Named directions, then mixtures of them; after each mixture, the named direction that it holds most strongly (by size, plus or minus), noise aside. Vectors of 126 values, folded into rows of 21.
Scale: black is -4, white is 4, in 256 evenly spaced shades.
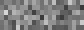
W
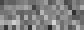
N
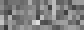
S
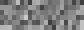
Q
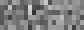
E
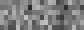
W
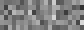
S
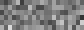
Q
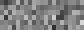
W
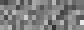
Q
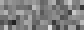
N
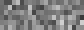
E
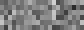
S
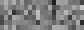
S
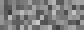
S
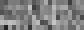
N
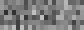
W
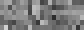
E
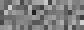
E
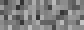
S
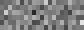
W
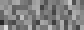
N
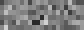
S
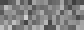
Q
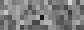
W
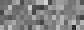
E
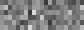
E
